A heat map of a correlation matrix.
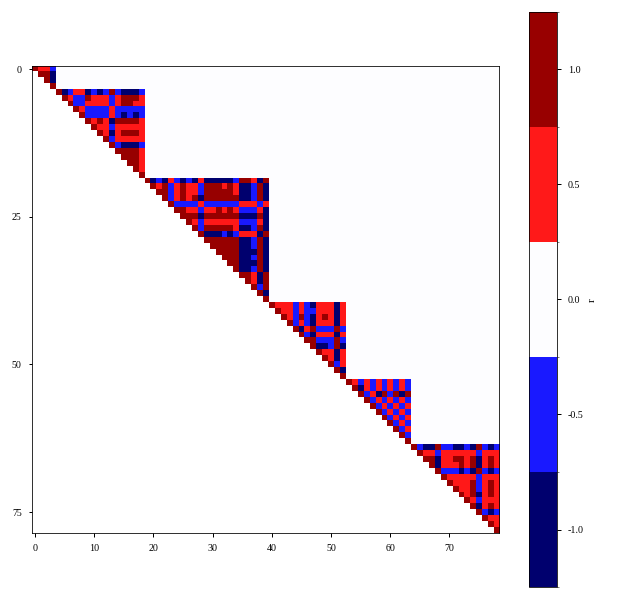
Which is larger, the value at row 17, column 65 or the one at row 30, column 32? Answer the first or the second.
the second
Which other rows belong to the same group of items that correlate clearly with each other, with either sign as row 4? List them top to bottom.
5, 6, 7, 8, 9, 10, 11, 12, 13, 14, 15, 16, 17, 18
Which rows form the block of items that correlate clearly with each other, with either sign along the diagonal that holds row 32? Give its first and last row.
19 to 39
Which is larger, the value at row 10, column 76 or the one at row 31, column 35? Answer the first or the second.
the first
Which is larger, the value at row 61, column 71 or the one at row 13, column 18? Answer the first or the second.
the first
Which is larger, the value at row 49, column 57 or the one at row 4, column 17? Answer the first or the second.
the first
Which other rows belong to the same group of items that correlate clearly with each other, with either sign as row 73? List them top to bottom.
64, 65, 66, 67, 68, 69, 70, 71, 72, 74, 75, 76, 77, 78
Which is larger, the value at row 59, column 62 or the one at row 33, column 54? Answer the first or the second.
the second
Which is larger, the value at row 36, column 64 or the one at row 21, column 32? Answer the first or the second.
the second
